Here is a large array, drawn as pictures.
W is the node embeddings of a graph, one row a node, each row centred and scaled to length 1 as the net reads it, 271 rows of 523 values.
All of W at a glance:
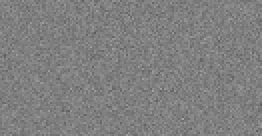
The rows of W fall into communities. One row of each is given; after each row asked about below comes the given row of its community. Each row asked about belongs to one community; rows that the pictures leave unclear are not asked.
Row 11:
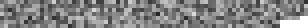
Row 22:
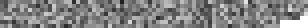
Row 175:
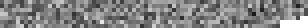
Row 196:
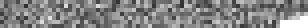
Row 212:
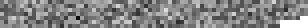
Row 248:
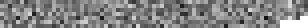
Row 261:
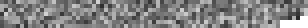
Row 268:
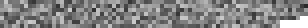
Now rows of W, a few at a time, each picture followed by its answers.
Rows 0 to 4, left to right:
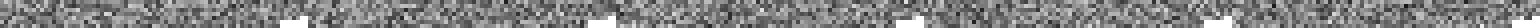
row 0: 212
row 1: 196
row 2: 212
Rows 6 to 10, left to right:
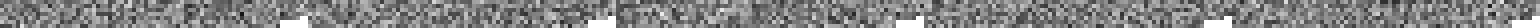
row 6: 261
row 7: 175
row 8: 261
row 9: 268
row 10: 261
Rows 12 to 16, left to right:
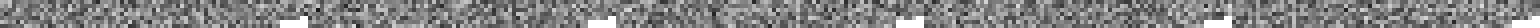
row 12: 268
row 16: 268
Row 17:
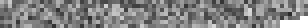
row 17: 261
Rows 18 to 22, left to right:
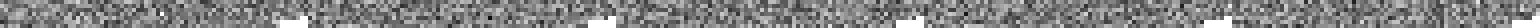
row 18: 196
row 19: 175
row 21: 261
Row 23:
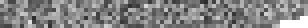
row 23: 268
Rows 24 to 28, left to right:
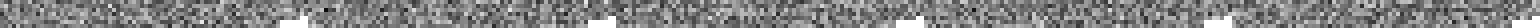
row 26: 175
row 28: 175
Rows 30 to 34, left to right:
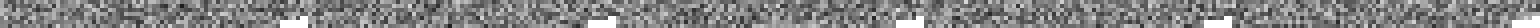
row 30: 175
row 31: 268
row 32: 261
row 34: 196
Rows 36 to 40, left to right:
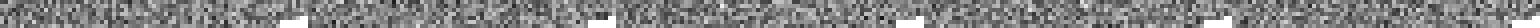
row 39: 268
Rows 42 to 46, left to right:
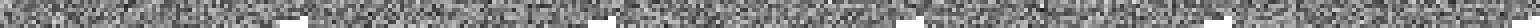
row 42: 268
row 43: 212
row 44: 268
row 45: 22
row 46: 268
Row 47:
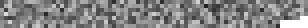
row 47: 261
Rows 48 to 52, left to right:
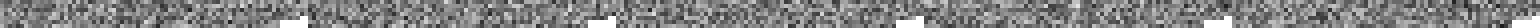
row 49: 212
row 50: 268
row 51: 196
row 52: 196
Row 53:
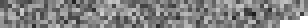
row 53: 175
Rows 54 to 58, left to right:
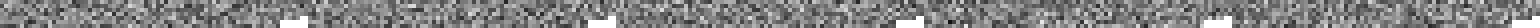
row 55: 212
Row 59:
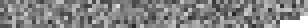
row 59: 261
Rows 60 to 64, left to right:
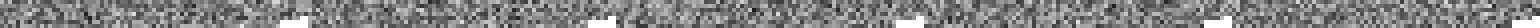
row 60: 261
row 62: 196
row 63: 212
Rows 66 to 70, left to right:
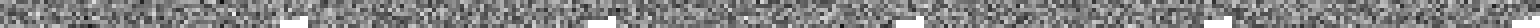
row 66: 212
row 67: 268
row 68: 248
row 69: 268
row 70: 196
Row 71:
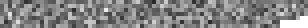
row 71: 268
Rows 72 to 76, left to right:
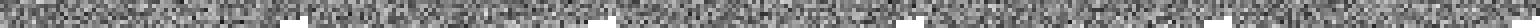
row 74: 175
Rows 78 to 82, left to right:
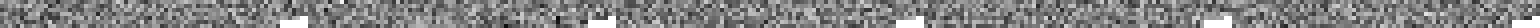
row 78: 11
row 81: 196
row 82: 268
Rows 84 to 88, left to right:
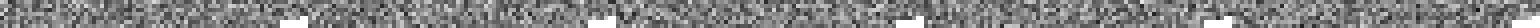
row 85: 11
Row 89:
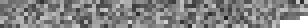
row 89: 261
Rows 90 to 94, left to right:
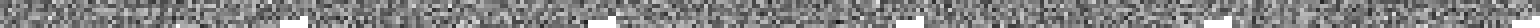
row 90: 175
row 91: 268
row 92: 248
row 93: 11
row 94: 196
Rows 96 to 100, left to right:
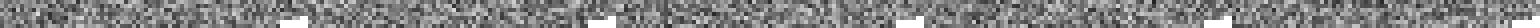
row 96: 11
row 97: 212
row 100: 261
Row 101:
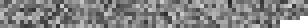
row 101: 22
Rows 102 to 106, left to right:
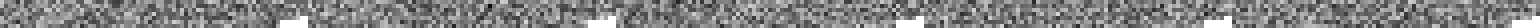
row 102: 196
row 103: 196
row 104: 11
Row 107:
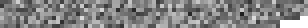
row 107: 22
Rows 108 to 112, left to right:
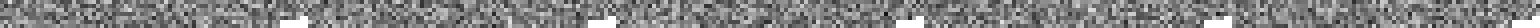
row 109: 268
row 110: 268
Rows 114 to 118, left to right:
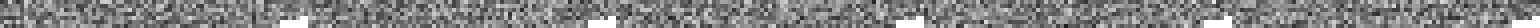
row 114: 248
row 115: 175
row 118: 22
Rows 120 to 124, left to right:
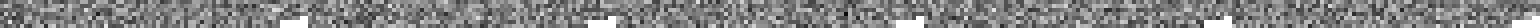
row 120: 261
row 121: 212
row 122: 261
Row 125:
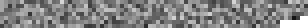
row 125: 268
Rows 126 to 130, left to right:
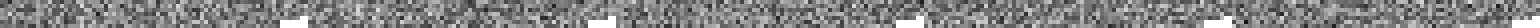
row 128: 11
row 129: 268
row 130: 175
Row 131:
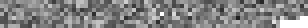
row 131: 196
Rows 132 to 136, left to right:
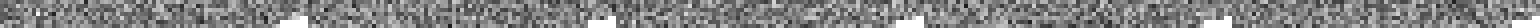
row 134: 268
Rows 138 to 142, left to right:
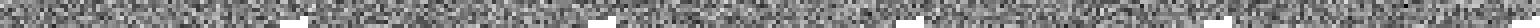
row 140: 175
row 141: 248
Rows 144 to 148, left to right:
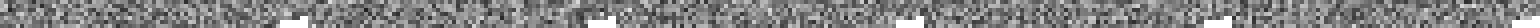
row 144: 268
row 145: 212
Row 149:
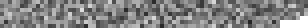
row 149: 196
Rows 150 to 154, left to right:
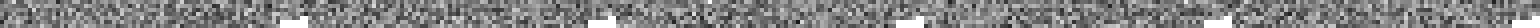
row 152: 212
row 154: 22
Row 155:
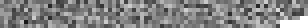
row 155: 11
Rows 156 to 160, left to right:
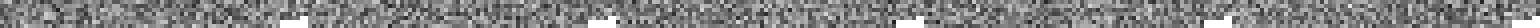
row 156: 261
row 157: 22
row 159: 22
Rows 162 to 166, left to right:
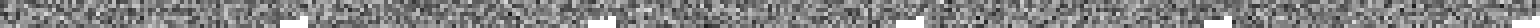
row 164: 268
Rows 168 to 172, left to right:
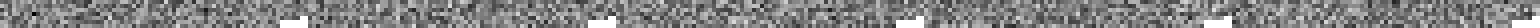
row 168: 248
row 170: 212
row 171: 11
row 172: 261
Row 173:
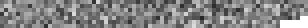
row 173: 261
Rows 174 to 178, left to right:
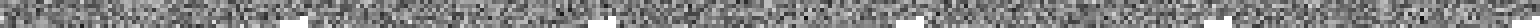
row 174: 11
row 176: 175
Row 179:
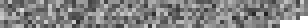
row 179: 175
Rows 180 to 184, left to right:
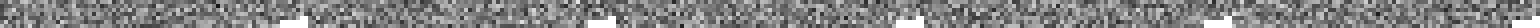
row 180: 248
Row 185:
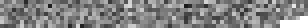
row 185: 11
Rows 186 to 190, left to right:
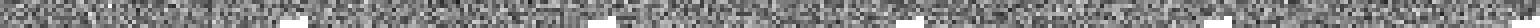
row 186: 196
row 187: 268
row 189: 175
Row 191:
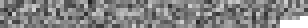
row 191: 175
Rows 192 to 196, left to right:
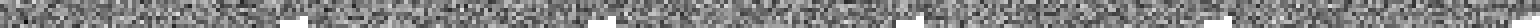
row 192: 212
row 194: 22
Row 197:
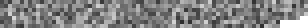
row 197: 22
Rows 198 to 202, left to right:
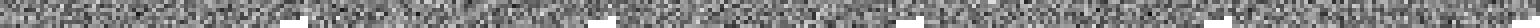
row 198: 261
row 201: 212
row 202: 22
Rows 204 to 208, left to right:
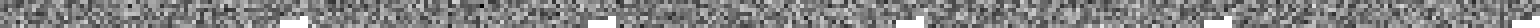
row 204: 175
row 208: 22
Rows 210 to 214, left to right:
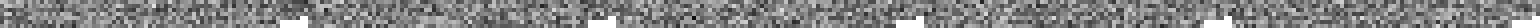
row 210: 11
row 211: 212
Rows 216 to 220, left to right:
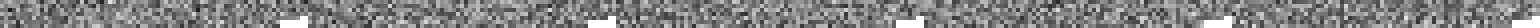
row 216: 11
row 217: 212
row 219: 268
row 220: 261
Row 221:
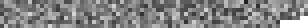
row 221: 261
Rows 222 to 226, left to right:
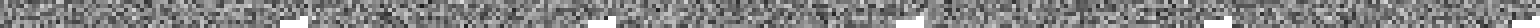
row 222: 268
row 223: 175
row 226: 261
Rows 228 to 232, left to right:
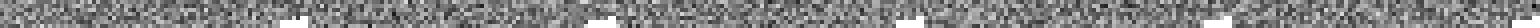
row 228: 261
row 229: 261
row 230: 248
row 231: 196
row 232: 22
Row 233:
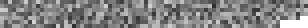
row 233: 175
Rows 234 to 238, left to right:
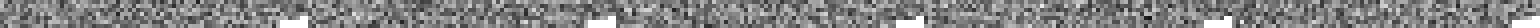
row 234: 196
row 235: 196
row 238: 175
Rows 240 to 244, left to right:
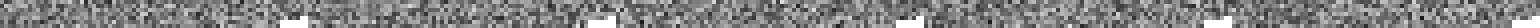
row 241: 196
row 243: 11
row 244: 175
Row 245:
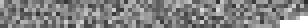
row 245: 11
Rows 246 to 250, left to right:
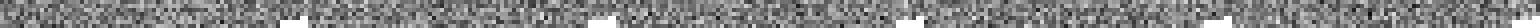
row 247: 196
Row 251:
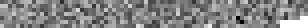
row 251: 248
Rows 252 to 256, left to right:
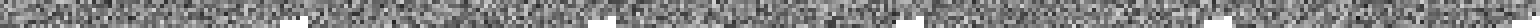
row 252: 261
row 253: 11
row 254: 22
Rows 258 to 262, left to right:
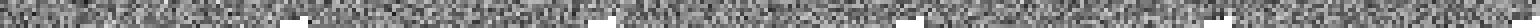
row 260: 11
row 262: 261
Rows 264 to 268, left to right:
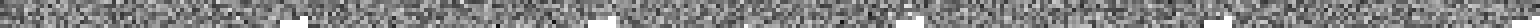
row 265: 261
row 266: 196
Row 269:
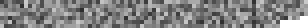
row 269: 175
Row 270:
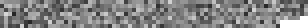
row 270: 11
